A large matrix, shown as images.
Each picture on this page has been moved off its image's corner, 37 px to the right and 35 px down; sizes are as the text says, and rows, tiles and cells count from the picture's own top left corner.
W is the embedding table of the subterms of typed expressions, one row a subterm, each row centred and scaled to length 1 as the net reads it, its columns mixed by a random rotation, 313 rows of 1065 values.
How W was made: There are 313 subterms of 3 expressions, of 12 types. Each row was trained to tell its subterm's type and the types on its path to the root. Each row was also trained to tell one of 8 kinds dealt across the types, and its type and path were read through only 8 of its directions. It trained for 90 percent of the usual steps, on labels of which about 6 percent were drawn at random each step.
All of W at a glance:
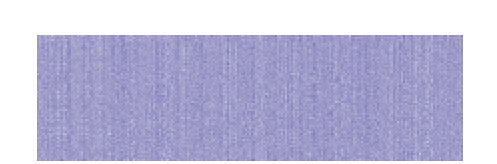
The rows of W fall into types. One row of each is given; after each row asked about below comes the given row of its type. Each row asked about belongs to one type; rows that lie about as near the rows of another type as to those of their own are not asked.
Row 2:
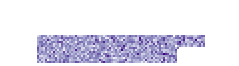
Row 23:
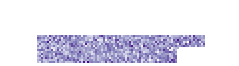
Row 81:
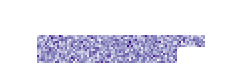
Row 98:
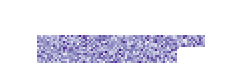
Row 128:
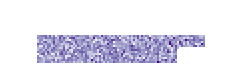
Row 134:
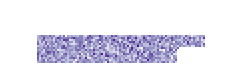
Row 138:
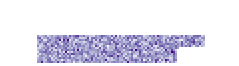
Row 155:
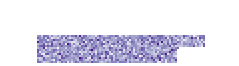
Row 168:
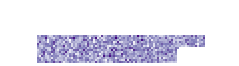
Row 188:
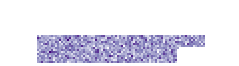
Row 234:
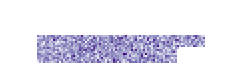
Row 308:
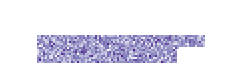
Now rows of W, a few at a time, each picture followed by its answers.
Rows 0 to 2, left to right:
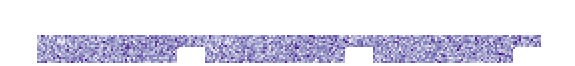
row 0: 168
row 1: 308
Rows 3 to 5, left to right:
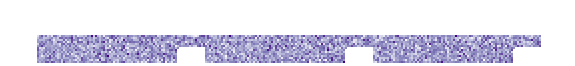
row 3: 2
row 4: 23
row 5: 81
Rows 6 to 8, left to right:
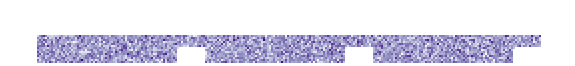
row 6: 2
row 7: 308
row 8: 308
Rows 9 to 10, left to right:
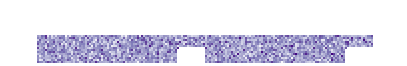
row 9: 134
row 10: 2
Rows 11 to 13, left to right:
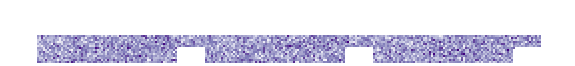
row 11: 308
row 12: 23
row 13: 168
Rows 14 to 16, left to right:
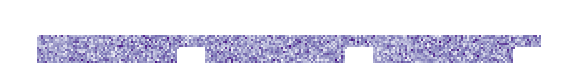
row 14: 23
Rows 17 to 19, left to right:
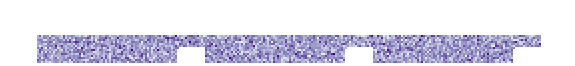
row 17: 128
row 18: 2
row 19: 188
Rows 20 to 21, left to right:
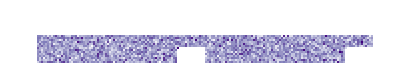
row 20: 134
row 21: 138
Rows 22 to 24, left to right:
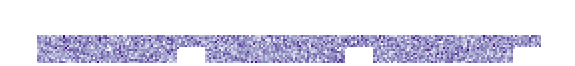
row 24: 128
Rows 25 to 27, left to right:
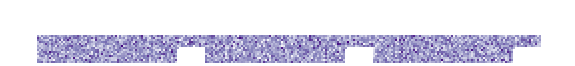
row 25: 188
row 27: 138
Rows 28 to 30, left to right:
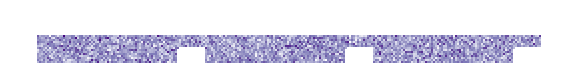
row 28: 98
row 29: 23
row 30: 308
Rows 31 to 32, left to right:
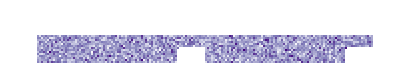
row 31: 188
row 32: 98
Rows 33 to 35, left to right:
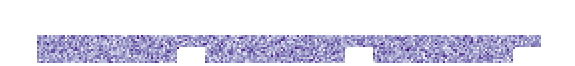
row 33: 134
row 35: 188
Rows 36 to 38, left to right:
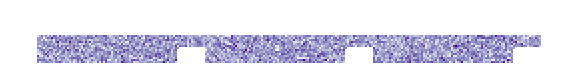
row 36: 81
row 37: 138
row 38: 23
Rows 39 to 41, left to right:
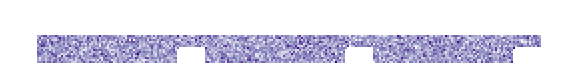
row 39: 134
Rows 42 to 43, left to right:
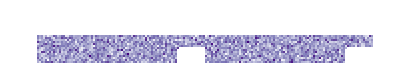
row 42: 188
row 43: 81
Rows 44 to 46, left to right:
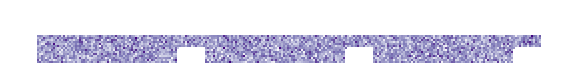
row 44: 98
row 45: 98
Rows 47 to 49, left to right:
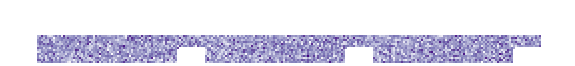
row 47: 188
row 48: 308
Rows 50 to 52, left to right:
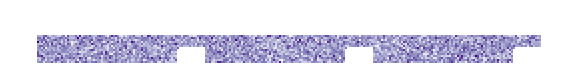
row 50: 134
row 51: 134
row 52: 128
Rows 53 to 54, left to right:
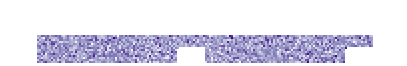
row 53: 168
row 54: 98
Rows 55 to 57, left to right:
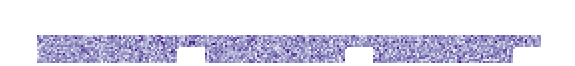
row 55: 234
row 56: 188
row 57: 81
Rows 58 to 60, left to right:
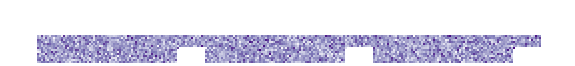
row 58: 188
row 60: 155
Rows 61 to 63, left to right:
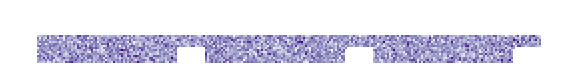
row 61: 308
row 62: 134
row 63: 128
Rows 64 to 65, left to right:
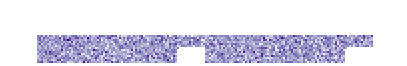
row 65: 168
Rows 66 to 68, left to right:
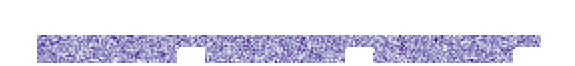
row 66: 2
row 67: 98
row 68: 138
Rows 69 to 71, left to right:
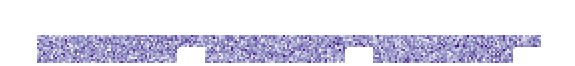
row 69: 168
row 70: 98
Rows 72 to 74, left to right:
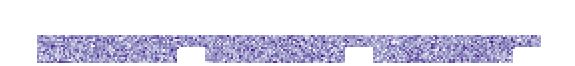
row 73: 308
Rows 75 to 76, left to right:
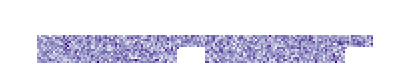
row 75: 138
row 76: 155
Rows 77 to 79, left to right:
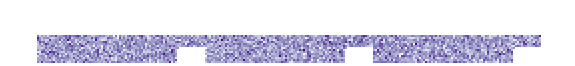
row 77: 188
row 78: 234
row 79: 188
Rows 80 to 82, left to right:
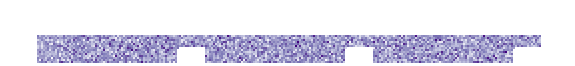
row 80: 98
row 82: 98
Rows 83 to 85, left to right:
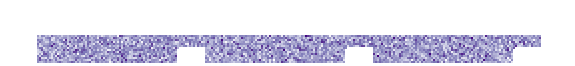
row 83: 308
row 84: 234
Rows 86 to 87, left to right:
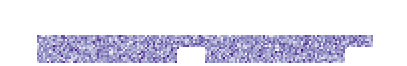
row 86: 98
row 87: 168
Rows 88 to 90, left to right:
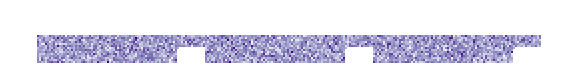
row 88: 98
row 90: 168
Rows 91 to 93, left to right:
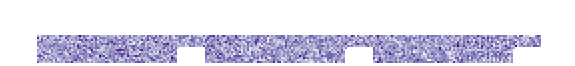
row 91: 308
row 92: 2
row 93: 2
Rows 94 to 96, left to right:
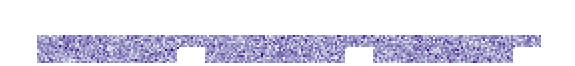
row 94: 138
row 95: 168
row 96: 234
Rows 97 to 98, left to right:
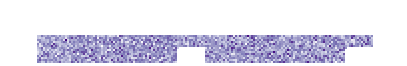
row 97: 308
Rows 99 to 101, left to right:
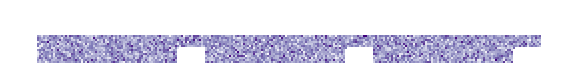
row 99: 128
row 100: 128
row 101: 155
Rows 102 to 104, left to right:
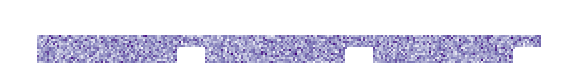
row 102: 81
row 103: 168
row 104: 2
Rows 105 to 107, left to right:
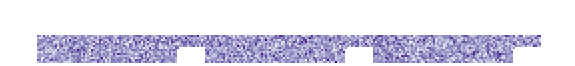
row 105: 234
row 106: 155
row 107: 2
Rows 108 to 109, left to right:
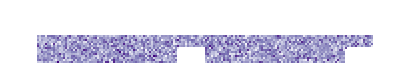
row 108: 308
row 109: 155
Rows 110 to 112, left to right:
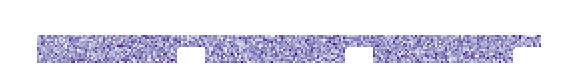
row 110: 23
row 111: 168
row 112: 2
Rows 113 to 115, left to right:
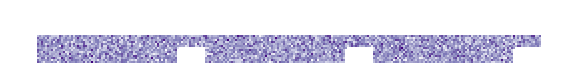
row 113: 23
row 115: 138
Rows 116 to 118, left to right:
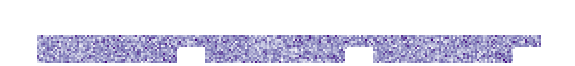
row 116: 81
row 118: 2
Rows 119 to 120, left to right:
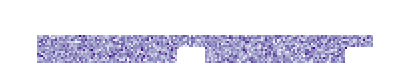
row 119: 168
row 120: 134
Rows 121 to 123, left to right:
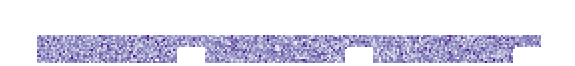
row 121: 23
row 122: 138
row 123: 128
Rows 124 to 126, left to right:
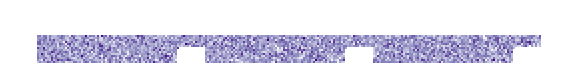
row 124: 155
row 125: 98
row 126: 168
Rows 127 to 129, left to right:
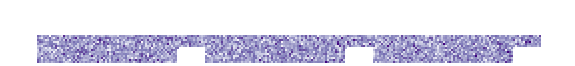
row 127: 234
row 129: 308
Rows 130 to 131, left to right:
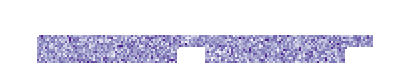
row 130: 23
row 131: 98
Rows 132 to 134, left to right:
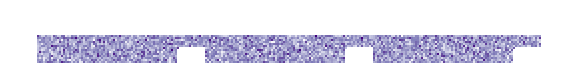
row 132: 98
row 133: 128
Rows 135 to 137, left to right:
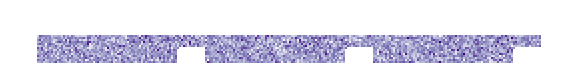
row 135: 23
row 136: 134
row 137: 168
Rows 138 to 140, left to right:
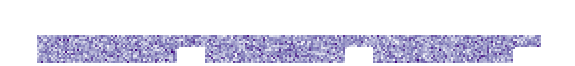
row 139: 168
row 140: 188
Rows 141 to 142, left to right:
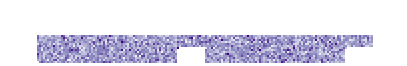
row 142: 234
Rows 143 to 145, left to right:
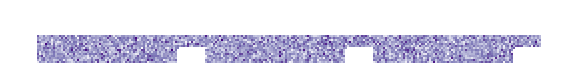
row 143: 98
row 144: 234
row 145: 138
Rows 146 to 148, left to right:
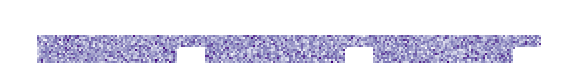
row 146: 138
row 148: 155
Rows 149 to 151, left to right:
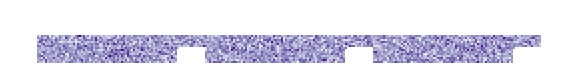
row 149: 168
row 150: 138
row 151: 128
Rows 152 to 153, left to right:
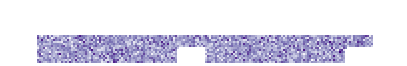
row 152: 234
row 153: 234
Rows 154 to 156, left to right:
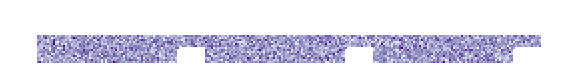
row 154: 234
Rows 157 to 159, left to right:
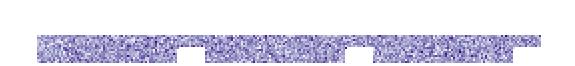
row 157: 138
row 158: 134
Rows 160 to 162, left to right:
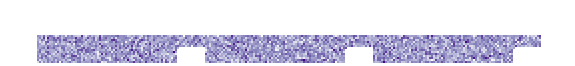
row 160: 128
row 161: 138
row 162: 2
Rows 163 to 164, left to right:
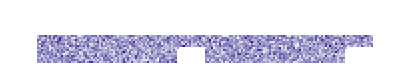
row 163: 23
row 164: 128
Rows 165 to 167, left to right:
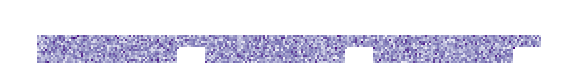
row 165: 138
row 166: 168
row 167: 155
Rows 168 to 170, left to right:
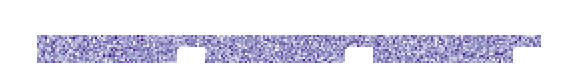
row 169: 168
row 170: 2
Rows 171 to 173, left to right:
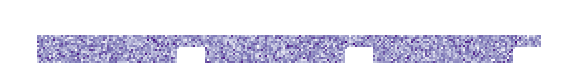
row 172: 155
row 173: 23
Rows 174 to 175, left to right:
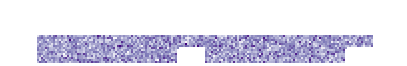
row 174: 23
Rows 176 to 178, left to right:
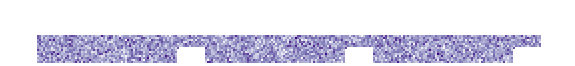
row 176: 155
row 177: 134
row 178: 134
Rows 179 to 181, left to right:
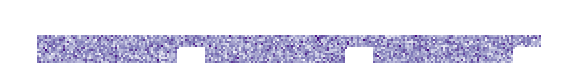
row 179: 128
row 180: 23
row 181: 168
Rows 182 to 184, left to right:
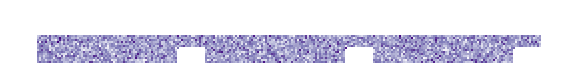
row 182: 134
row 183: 134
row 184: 98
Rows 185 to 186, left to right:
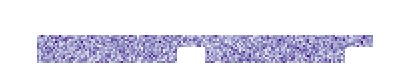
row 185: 81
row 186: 128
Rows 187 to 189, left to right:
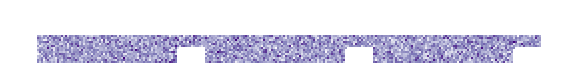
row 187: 128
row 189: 155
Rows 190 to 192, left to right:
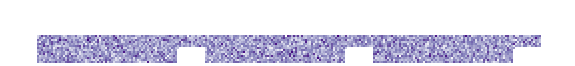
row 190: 81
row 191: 308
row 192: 188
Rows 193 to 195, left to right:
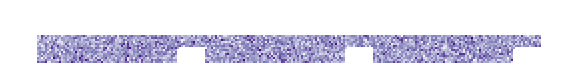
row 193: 168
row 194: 234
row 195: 188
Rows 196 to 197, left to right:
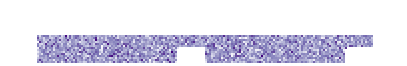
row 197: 138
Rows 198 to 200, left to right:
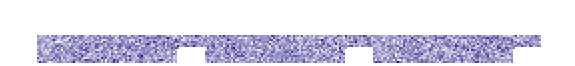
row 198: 234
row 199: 138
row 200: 98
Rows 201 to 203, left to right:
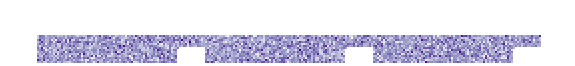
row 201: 23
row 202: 128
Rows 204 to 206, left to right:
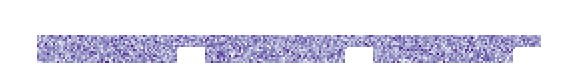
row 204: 308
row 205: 188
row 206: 98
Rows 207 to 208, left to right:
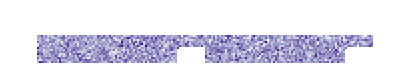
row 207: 134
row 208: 81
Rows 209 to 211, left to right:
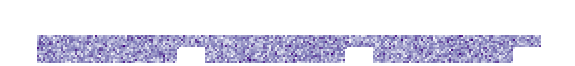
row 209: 2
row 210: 188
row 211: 308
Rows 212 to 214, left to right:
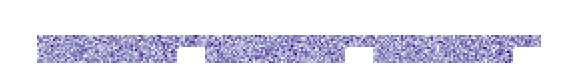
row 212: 234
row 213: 2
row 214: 308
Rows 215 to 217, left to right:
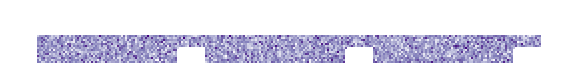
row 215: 23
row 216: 23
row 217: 23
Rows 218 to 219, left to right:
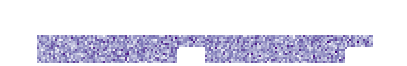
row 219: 23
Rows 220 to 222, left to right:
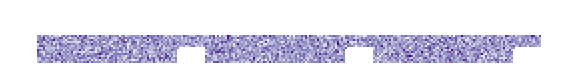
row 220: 155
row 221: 81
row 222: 234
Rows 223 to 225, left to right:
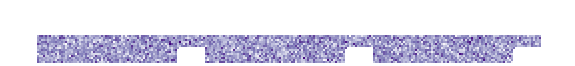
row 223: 23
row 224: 155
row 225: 155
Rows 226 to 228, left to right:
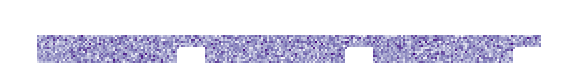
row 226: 234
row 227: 2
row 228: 134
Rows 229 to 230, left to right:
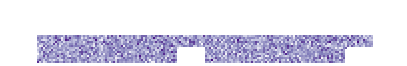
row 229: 308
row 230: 23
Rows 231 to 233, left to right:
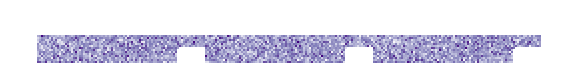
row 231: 168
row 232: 81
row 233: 168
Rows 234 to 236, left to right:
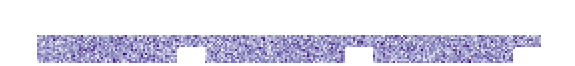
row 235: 308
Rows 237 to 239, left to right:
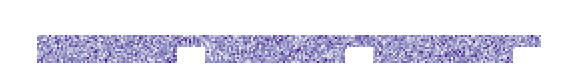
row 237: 81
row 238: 128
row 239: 308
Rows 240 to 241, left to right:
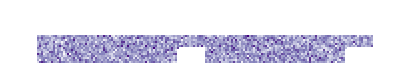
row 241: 138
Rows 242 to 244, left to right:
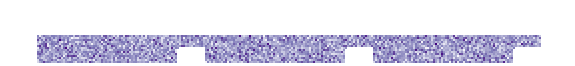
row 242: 138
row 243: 128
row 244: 155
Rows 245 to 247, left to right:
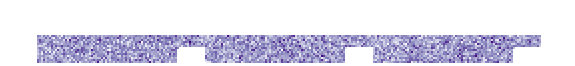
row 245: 234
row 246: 308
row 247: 308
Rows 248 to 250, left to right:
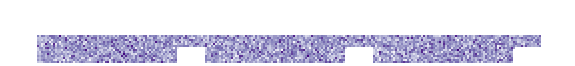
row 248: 308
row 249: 308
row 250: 308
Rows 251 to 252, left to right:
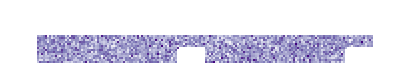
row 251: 134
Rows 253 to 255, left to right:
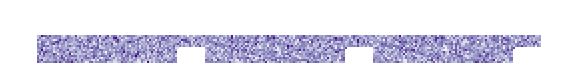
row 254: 98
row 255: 98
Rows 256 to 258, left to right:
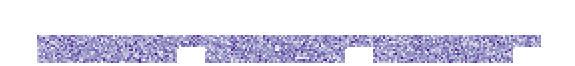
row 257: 138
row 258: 234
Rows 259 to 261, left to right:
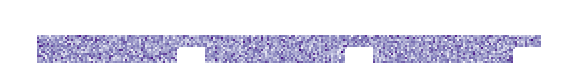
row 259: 188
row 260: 128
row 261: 23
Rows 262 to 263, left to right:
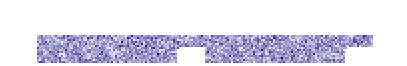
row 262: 134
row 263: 128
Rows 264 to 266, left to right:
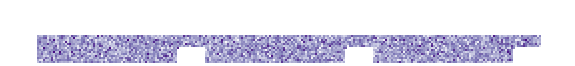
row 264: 155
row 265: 234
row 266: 98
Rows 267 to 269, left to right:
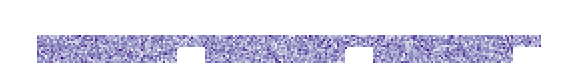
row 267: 188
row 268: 134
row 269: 168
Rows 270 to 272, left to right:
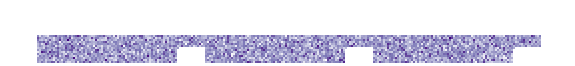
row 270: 188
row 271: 23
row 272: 168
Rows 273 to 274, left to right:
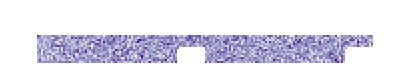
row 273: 234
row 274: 2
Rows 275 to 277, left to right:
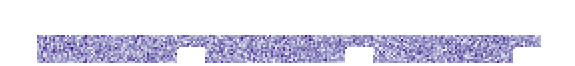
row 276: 168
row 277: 308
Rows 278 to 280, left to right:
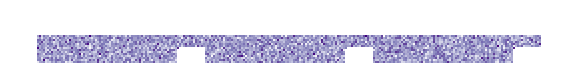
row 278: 155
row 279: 234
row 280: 134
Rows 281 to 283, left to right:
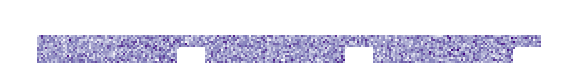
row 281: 23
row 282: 81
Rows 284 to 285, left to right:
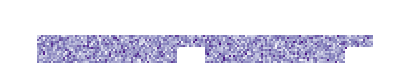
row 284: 81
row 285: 155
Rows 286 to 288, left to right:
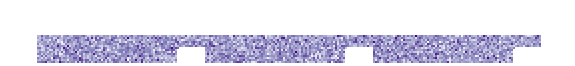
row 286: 168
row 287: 168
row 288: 134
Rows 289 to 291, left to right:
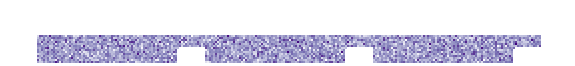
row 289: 23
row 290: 81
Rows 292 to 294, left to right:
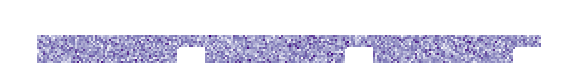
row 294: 134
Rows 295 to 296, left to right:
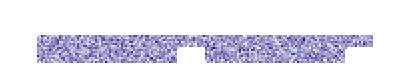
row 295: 81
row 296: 155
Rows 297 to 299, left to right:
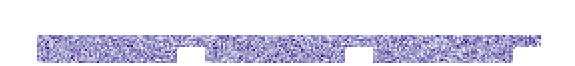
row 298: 308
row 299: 2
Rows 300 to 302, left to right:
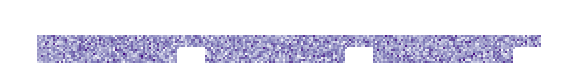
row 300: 234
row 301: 81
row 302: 23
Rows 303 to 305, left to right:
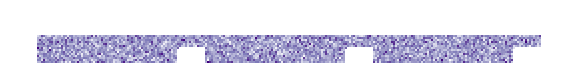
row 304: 134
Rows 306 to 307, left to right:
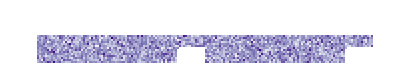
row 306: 2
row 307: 234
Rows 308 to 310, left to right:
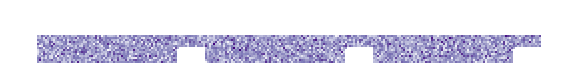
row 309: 138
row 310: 168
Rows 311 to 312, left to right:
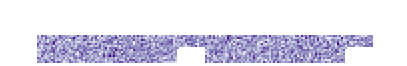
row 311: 168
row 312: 81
